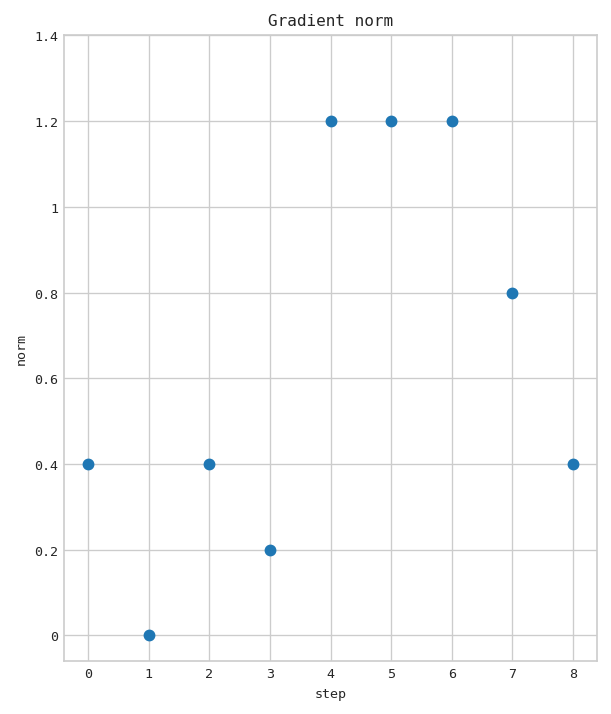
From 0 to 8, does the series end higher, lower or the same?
the same
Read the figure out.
Title: Gradient norm
x-axis: step, ticks 0 1 2 3 4 5 6 7 8
y-axis: norm, ticks 0 0.2 0.4 0.6 0.8 1 1.2 1.4
Values:
0.4 0 0.4 0.2 1.2 1.2 1.2 0.8 0.4
